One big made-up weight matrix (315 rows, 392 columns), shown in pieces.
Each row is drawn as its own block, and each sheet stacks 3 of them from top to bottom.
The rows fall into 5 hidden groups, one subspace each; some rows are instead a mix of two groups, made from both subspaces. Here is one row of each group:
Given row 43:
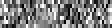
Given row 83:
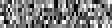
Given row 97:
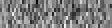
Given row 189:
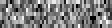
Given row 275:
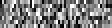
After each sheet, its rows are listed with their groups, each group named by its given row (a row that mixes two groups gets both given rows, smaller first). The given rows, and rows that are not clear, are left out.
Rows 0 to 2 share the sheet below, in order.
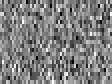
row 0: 275
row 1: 83 and 97
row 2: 97
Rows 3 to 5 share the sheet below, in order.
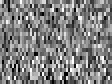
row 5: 97
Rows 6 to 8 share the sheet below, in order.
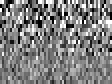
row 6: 83 and 189
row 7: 43
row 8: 97
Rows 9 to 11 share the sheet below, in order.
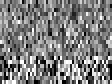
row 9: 97
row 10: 83
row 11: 43
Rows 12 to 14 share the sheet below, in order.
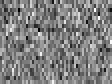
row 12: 43
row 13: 189
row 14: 97
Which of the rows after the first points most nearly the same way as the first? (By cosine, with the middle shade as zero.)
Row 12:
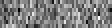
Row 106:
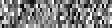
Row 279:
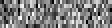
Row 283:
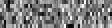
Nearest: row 279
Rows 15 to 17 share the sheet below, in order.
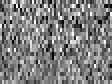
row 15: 275
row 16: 97
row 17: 43
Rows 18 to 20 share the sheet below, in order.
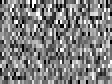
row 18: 275
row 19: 275
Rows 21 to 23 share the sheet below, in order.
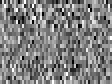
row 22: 43
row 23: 97
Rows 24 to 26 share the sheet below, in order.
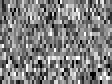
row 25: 83
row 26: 189
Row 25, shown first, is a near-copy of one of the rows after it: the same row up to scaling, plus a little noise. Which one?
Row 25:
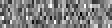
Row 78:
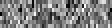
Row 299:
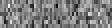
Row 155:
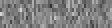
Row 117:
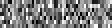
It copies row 117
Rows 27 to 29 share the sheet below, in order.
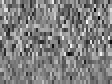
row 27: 43
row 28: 189
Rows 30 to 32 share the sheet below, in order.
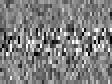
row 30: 189
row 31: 43
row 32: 83
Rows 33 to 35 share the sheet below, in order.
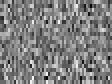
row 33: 83
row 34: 83
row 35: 83
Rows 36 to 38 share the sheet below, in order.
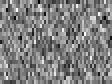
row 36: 189
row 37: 83
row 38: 43
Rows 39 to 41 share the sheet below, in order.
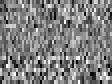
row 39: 43
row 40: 97
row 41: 189
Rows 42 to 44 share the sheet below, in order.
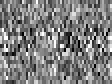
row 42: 97
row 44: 43
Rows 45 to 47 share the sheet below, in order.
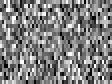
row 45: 189
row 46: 189
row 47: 43
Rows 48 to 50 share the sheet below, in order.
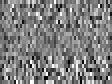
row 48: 275
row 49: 43
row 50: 83
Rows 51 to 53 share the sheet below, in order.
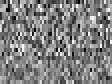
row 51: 189
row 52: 275
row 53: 189
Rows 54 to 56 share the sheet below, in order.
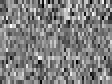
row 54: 43
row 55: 43
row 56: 189
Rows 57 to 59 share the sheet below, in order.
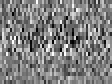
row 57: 97
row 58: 97
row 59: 43
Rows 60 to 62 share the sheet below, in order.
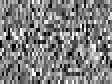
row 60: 43 and 83
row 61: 189
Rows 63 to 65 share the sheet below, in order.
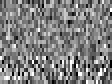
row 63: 43
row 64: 189
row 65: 97
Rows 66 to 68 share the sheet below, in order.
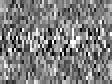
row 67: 97
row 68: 43
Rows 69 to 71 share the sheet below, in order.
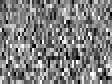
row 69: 43
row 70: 275
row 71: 189
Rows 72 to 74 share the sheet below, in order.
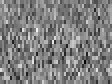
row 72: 43
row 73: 97
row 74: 83
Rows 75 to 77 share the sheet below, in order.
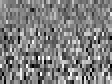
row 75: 43
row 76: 43
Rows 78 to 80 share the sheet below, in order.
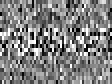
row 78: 83
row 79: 83
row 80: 275
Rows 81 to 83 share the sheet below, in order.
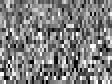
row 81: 189
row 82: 189
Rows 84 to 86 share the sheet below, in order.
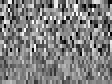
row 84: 83
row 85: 275
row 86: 43
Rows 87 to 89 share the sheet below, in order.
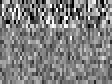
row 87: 97
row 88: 275
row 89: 83
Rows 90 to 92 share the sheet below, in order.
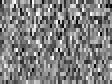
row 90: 275
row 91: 275
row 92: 43
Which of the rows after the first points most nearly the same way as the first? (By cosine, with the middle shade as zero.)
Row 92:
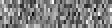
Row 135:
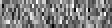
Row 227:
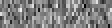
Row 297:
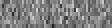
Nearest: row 227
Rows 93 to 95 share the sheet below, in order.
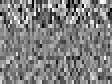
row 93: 83
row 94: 275
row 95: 83 and 189
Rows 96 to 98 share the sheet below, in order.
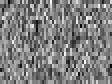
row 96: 83
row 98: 83
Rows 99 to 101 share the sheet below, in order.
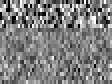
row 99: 189
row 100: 189
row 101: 43
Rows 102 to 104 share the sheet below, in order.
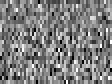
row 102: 189
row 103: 275
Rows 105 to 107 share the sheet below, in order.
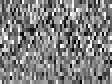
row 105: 97
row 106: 43
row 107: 275
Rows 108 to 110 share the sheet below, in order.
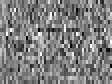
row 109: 189
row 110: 43
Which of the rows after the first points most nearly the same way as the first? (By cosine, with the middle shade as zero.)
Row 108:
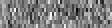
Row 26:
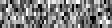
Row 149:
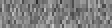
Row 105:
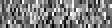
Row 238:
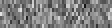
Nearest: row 149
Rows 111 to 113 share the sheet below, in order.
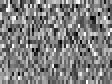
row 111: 189
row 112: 83 and 275
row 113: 97
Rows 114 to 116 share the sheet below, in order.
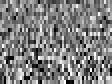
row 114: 189
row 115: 83
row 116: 189
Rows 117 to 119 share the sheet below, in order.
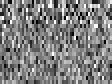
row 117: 83
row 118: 97
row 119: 43
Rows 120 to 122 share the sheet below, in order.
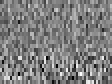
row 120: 97
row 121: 83
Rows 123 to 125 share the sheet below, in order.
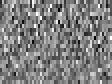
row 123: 275
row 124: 43
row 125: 189
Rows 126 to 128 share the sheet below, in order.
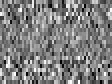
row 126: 83
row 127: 97
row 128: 189
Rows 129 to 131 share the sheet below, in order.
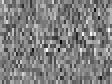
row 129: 43
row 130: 83
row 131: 275
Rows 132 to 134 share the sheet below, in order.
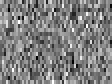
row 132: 97
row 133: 189
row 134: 97
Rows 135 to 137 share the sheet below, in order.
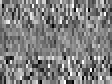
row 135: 97
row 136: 43
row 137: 189
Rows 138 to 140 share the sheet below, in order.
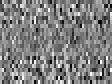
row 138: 275
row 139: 97
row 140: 275
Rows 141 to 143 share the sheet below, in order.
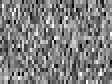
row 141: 97
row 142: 97
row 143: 97
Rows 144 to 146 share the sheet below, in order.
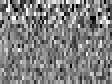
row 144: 189
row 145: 97
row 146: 275
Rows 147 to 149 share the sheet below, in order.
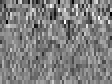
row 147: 43
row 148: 83
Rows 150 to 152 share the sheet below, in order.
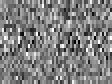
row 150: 43
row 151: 43
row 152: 275
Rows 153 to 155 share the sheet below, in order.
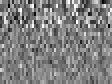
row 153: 83
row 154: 83
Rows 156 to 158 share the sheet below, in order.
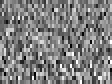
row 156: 97
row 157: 189
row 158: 275
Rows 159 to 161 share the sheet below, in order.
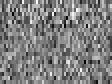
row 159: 97
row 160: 43
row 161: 83
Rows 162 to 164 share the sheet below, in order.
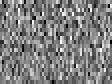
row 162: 275
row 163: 275
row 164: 97
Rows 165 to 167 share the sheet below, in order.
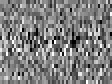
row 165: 275
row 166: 97
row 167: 97
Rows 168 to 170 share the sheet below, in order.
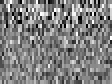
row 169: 43
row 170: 275
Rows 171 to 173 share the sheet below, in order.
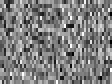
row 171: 189
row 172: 189
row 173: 275
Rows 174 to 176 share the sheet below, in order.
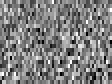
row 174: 43
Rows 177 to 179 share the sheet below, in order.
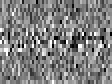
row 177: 97
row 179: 97
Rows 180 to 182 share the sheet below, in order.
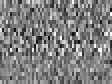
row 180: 43
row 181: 275
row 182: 275
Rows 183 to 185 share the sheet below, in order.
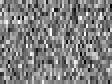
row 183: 97
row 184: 83
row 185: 83
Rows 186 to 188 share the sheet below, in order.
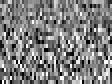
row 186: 83
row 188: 275
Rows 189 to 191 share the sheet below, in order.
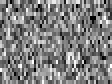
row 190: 189
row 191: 83
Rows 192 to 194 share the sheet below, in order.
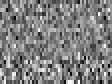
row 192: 189
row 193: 189
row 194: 189
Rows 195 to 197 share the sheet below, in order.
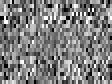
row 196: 43
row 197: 43
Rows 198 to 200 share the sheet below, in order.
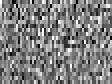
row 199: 43
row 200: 275
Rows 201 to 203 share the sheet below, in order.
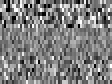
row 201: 189
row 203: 43
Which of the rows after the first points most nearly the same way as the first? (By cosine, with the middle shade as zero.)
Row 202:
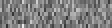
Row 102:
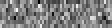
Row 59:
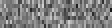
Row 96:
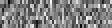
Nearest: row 59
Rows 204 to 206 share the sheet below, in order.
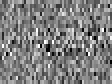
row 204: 275
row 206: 275
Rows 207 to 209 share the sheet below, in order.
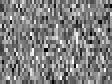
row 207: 275
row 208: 83
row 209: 97
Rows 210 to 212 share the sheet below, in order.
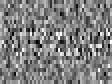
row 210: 83 and 275
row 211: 275
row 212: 189
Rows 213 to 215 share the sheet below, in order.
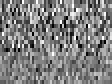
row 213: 97
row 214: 97
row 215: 275
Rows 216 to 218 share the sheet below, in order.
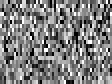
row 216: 275
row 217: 83
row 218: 189
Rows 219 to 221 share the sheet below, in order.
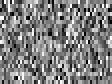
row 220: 83
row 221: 275
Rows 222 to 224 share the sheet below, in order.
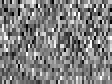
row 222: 43
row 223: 43
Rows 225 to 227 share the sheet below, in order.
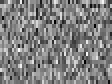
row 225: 83
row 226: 97
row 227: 83
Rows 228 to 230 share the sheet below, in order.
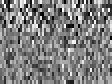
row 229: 43
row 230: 189
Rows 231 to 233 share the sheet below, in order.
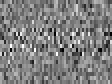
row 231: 83
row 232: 275
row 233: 83
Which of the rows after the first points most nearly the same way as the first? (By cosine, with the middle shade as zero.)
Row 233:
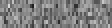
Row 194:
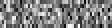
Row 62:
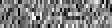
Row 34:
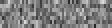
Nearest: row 34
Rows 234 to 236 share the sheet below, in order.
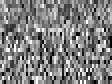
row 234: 43
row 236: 83
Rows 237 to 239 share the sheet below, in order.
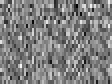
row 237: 83
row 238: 83
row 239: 83
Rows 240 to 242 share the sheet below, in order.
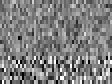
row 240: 275
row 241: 83
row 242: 275
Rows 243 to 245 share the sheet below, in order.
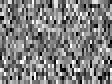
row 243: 83
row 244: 189
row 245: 275
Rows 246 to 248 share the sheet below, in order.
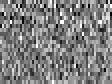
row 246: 275
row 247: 83
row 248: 97
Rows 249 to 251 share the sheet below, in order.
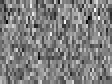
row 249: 43
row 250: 275
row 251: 189
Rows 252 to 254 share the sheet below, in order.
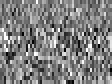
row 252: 97
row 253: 43
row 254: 189
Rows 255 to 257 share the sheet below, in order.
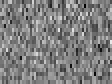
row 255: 83
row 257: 275
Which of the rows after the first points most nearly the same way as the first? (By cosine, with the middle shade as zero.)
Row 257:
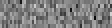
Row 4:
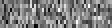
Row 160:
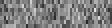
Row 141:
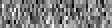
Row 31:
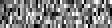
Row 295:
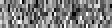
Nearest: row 4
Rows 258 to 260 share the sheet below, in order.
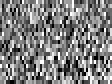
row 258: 97
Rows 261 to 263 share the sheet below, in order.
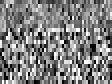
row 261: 189
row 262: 189
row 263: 43
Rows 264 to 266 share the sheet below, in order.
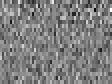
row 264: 43
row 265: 275
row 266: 275
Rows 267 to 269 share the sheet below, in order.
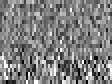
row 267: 275
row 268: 275
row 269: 43
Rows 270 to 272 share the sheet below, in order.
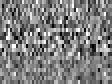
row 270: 97
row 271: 189
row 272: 189
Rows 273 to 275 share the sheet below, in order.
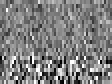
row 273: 189
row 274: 83 and 275
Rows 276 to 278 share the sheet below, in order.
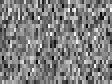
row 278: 43
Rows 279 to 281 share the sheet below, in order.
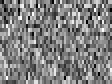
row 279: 43
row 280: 83
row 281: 43
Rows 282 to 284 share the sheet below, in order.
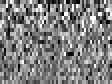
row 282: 189
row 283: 189
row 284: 43
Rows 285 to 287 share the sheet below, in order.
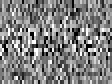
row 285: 97
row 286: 83
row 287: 275
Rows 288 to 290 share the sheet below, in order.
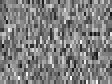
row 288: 43
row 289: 83 and 97
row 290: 83 and 97
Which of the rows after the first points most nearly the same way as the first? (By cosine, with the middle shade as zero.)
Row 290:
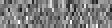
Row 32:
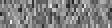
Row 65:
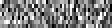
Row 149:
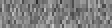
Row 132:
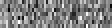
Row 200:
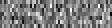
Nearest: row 32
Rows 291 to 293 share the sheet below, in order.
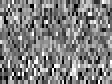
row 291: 83
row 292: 83
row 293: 97
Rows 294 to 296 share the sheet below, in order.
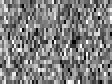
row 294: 43
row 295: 97
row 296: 189
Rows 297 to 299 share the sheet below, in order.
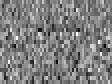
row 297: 97
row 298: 189
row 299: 83
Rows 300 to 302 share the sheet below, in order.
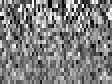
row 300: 83
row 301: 189
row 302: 189
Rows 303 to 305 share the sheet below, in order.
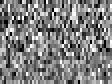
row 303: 97
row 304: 189
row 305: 189
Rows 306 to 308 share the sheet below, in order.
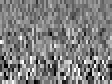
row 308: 43
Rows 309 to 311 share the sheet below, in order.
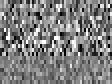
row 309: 275
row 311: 275
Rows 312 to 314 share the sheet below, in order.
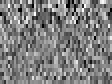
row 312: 83
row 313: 43
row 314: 83
